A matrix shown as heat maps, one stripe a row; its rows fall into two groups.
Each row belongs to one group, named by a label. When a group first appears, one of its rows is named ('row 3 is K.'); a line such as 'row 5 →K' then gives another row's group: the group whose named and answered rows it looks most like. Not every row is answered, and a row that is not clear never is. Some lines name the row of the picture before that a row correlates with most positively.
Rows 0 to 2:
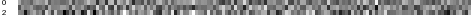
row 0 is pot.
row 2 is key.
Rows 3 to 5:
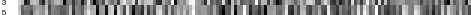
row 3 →key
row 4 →pot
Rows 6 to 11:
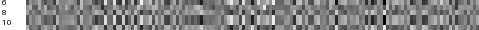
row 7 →key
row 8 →pot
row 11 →pot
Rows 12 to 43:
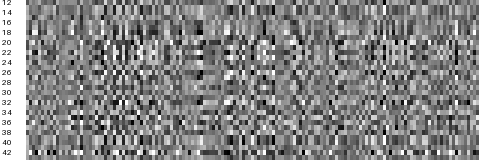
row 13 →pot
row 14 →pot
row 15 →key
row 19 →pot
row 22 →key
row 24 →key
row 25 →pot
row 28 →pot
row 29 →key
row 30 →pot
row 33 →pot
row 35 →key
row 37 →key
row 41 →key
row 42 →key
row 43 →pot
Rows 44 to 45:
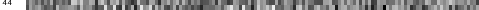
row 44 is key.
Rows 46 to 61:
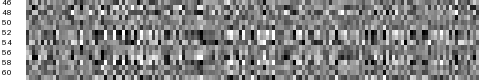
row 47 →key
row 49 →key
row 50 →key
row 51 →pot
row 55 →key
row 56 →key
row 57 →key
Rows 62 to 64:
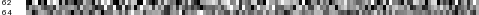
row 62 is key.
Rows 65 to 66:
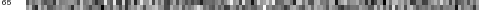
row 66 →key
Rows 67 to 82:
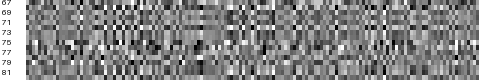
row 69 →pot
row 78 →key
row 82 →pot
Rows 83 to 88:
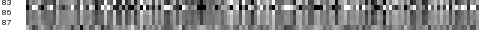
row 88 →key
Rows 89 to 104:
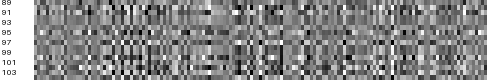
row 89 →key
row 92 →pot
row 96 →pot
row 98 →pot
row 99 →pot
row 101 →pot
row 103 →pot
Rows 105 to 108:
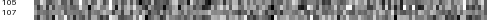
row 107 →pot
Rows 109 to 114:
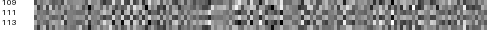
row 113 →pot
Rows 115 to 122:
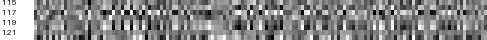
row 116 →pot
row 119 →pot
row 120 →pot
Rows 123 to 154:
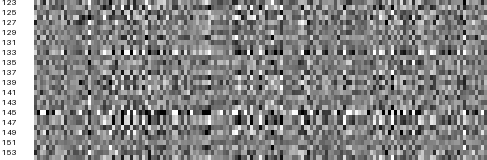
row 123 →key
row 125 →pot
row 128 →pot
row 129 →key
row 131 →key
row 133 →pot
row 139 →key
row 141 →key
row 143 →key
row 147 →pot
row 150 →pot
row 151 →key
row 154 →pot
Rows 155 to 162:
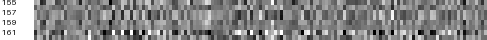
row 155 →key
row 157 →pot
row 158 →pot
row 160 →key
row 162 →key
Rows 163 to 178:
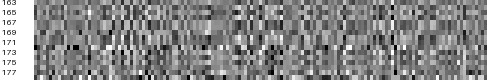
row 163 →pot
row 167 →pot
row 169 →key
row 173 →pot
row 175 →pot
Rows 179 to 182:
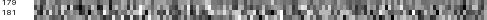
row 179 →key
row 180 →key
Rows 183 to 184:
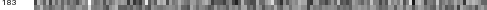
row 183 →key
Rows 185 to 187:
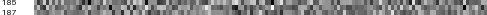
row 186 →key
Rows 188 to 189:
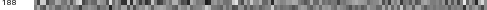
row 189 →key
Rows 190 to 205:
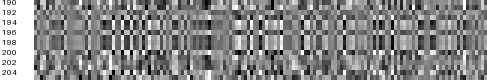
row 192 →key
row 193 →pot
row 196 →pot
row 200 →pot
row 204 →pot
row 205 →key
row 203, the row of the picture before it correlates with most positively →188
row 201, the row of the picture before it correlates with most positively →188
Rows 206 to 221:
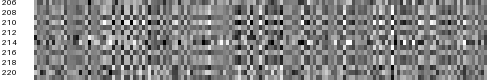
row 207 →pot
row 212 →pot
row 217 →pot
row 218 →pot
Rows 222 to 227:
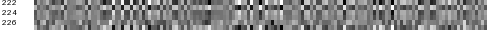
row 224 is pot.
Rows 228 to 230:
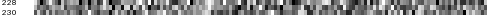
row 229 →pot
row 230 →key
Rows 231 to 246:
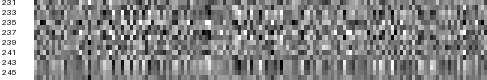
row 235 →key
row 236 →pot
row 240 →key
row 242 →key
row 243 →pot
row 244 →pot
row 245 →pot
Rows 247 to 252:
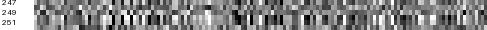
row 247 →pot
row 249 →key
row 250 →pot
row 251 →pot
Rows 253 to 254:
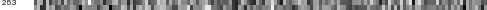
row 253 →key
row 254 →key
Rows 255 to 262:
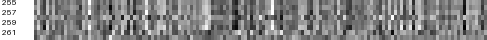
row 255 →key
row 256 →key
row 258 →pot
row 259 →key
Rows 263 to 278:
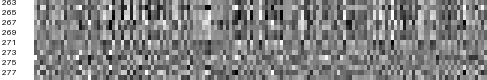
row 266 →pot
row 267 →key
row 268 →key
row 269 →pot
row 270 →pot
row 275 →key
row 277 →key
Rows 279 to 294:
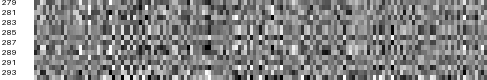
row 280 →key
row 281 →key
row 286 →pot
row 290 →key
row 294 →pot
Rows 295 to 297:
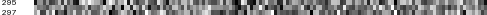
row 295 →key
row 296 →pot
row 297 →key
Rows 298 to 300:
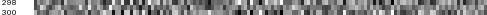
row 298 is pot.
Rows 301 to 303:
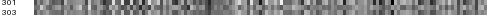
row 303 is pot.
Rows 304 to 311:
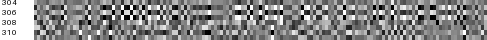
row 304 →pot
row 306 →pot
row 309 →key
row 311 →key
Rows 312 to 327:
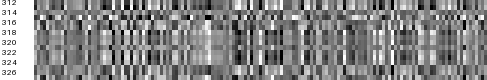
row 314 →pot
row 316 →key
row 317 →key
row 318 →pot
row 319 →pot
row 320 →pot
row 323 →pot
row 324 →pot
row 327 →key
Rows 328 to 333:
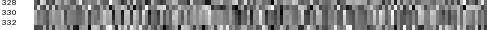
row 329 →key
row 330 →pot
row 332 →pot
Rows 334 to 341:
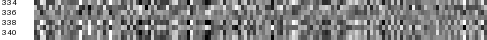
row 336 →key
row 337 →pot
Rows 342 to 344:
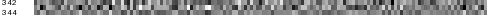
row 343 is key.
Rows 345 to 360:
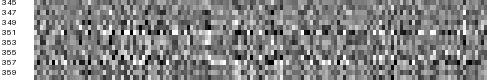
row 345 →key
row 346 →pot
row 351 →pot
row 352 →key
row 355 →key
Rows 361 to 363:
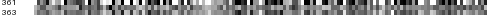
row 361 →pot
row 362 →key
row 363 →pot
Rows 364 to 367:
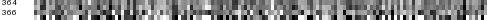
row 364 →key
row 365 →key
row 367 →key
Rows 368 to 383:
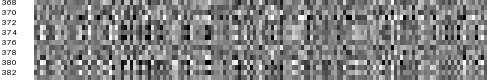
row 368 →pot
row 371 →key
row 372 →pot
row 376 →pot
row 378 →key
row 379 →key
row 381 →pot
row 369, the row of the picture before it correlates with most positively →364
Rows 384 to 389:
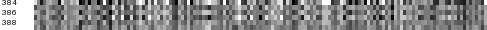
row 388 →key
